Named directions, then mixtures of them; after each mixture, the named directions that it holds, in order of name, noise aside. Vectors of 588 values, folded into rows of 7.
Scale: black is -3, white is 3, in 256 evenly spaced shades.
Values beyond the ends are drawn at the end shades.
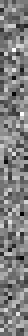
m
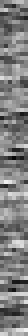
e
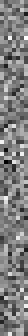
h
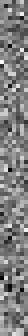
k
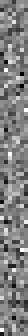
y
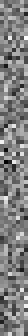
h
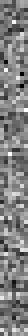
e, y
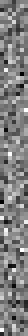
y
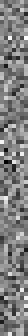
h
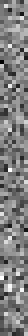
k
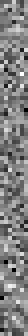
k, y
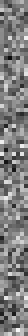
e, h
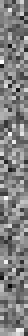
h, k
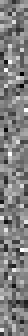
y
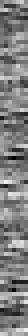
e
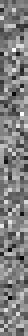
m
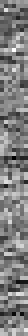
e, m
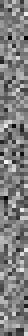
h, k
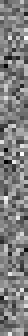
h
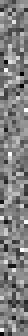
y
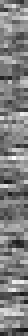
e
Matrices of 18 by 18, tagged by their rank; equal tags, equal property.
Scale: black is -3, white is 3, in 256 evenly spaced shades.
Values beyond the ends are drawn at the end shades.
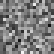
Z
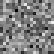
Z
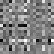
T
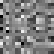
T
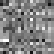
T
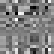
T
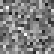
Z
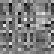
T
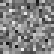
Z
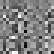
T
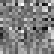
T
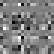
T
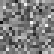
Z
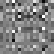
T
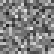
Z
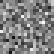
Z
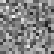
Z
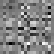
T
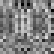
T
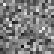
Z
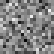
Z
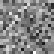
Z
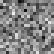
Z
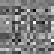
T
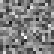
Z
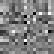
T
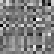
T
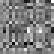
T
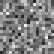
Z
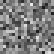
Z
